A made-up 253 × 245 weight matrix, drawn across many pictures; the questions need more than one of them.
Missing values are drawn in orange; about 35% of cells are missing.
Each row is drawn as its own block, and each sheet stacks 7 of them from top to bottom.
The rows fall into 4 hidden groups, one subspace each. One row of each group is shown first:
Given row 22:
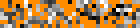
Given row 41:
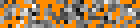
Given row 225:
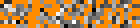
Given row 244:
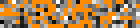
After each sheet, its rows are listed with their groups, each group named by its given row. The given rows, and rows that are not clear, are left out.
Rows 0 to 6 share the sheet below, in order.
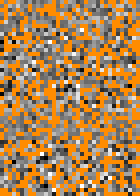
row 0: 22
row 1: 225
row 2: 41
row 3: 244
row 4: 41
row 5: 41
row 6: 41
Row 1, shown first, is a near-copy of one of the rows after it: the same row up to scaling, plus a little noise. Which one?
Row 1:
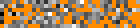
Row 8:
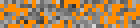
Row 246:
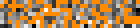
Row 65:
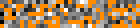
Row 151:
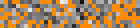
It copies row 65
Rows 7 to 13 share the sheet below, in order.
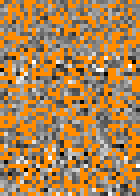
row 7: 41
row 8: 225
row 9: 41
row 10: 41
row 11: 22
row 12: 22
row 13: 244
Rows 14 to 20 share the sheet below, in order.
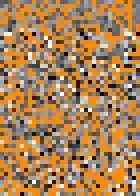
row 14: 41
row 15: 22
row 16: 22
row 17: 244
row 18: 244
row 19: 41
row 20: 244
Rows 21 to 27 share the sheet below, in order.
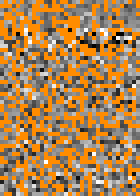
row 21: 244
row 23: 225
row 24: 244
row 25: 225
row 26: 244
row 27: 41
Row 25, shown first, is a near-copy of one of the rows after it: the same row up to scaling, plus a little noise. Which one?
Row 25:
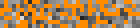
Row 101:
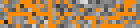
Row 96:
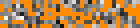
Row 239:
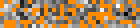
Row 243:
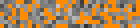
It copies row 96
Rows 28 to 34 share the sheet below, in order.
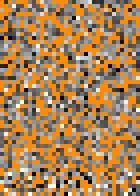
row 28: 225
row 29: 225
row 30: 244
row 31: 22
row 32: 22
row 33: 41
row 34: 22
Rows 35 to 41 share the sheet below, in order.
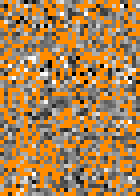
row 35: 22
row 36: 244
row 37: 41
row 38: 41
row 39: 225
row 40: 41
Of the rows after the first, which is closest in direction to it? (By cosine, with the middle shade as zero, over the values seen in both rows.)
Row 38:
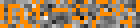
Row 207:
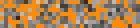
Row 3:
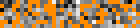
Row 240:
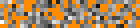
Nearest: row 207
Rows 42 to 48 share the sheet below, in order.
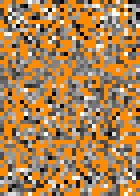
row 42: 22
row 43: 22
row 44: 225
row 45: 22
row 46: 244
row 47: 22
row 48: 22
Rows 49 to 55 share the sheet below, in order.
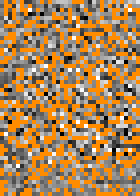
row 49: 225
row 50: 22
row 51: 244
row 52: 22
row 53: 22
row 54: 22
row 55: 41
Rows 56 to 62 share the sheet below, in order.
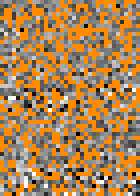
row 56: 225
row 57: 225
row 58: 41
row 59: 225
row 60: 225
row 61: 41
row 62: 41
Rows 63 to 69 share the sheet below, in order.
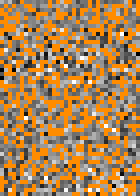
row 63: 244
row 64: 22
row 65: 225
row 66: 41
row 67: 244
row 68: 41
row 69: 225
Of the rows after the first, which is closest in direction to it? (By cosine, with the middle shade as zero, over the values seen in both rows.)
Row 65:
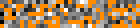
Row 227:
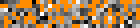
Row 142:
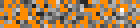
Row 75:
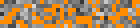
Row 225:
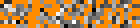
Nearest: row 75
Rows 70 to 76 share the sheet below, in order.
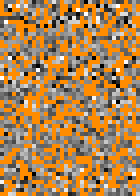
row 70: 22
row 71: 22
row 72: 244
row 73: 244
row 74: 22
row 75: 41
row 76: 41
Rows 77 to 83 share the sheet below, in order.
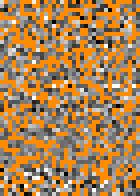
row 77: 41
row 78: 41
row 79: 41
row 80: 244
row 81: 225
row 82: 22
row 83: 244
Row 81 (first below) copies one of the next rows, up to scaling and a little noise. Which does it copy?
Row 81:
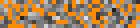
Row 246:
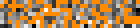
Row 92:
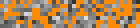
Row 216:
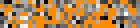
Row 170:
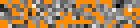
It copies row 92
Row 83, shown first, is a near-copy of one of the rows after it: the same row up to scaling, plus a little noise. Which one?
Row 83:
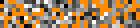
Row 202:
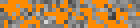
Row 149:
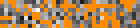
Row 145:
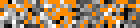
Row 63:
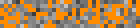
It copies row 149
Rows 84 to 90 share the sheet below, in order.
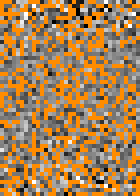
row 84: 41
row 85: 41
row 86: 22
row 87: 41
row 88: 41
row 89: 244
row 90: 41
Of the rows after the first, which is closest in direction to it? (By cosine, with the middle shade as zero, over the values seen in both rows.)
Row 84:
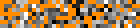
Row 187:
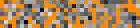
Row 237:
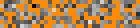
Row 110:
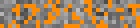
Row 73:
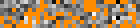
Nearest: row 237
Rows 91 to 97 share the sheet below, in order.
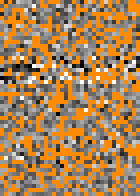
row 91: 41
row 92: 225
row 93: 244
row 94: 225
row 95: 244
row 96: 225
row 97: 41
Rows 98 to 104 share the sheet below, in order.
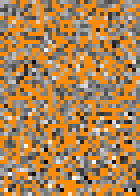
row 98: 41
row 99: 244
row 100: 41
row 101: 225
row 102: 22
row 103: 244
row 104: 22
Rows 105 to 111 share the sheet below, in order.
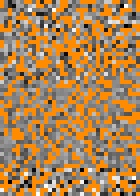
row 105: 225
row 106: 225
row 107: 225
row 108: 22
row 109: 244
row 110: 41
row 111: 244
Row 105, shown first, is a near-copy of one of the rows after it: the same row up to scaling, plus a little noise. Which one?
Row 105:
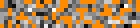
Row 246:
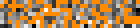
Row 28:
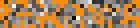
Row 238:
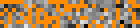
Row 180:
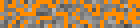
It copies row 180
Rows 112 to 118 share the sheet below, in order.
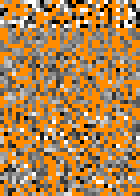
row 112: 41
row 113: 225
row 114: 225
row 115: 244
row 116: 22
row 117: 225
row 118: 41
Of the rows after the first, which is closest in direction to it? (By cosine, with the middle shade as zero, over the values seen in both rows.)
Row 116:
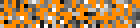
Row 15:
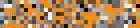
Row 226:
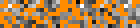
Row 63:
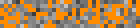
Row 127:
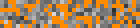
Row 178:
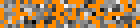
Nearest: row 15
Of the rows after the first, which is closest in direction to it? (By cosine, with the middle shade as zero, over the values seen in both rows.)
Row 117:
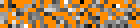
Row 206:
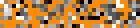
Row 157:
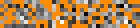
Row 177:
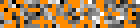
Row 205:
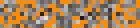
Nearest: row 206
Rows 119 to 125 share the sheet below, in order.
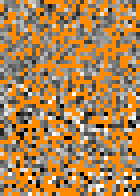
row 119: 41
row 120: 22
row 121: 41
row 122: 22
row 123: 41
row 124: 41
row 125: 22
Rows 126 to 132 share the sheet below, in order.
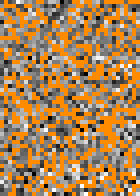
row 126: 244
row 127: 22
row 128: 225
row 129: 225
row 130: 41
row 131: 225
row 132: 41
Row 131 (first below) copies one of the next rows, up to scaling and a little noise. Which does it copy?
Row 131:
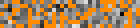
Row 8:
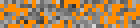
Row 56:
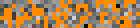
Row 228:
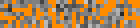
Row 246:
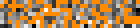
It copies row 228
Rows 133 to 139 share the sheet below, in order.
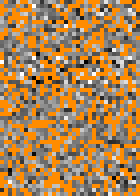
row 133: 41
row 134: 244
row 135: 244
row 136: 41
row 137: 244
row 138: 244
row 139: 244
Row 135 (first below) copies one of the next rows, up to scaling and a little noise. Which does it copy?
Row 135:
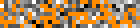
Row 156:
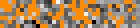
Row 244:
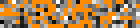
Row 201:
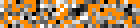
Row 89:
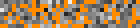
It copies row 156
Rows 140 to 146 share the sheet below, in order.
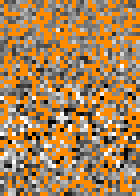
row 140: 41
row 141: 244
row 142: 225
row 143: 41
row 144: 244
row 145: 244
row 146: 41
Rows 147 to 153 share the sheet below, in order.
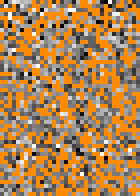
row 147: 225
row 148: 225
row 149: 244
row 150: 244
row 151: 225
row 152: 41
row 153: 225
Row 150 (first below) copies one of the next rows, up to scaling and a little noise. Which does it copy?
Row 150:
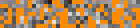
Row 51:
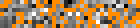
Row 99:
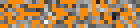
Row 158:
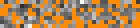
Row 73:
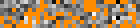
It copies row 51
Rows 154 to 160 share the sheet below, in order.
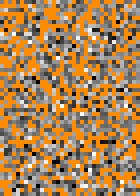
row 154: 244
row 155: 225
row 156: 244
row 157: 22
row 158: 244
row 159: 244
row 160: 225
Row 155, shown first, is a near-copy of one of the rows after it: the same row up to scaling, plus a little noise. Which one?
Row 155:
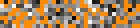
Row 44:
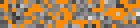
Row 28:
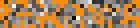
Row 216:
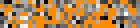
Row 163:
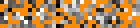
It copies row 28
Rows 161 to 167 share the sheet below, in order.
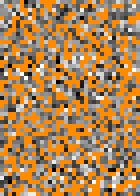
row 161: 225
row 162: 22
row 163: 225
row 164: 41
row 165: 41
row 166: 41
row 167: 244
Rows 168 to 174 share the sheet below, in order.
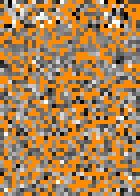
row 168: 244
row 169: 244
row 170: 225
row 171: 41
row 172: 22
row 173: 22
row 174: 225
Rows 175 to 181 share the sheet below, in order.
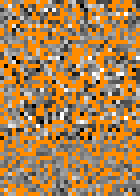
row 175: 22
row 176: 244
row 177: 225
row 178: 244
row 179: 244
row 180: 225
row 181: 22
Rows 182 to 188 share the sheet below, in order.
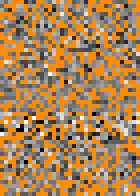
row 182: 22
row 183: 22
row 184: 22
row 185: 22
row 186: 244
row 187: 225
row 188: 22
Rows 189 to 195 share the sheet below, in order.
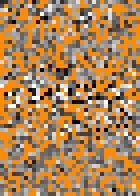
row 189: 41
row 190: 244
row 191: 225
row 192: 41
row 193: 22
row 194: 244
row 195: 244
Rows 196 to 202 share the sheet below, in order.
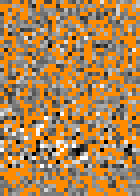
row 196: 225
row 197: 22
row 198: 41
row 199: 225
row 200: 225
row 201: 244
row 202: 244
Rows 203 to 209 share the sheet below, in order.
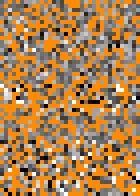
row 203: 22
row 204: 244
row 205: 41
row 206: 225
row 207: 225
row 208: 41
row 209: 22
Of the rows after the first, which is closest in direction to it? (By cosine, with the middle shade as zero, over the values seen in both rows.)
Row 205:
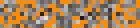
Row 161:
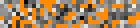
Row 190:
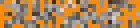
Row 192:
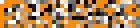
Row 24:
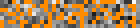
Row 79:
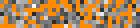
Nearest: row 192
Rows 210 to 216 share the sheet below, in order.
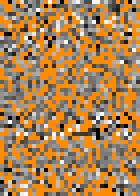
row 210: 244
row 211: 22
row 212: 22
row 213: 22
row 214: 22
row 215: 22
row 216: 225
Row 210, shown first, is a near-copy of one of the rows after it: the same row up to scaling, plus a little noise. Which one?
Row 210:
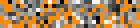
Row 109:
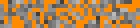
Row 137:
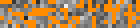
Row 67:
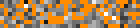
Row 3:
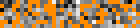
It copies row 109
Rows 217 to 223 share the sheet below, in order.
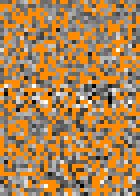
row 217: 22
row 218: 244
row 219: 244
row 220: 41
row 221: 41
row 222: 22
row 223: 41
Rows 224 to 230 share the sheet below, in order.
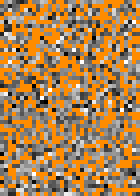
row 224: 22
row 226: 244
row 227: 41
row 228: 225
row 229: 225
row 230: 41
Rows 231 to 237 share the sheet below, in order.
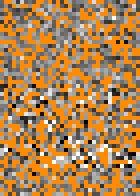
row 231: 244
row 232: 22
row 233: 244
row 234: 41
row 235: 22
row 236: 41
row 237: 225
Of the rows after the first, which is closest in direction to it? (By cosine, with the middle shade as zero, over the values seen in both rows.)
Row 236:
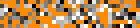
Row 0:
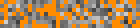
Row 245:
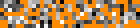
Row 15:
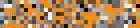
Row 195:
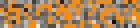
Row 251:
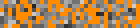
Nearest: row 15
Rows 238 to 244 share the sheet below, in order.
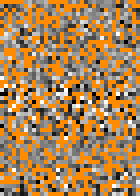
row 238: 225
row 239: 225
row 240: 244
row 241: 41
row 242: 41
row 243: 225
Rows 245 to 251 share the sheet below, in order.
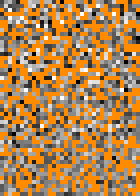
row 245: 22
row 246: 225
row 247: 244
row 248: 22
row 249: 41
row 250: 244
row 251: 41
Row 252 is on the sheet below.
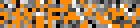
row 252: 225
